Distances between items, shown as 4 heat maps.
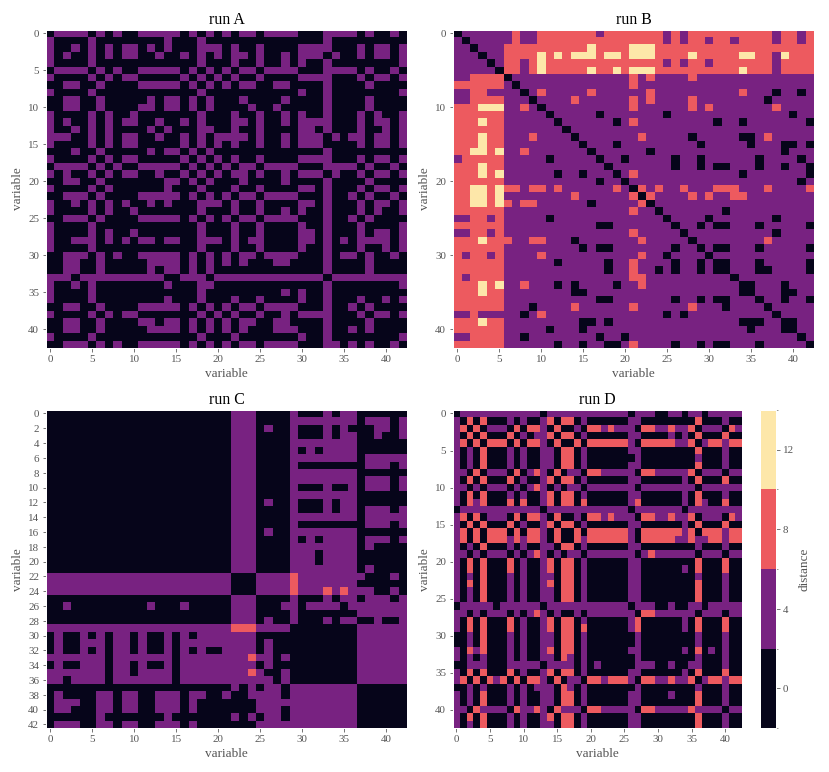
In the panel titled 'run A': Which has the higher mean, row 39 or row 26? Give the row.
39
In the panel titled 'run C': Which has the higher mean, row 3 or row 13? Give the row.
13
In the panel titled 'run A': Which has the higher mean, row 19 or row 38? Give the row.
19
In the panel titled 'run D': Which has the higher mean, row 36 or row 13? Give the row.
36
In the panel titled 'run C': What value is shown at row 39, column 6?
4
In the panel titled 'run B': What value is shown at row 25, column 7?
4
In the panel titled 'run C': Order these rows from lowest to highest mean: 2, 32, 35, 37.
2, 37, 32, 35
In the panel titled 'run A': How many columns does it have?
43
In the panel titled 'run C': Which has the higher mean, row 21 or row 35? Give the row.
35
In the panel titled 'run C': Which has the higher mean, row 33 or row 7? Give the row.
33
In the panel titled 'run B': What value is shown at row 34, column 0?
8
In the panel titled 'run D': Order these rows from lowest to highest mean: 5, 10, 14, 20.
5, 20, 10, 14
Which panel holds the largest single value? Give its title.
run B
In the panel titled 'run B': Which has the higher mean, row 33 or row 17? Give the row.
33
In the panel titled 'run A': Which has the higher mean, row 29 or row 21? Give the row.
21
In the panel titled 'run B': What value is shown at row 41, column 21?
4
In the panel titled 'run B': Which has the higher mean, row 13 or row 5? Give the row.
5
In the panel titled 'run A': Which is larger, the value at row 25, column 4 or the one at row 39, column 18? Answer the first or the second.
the first
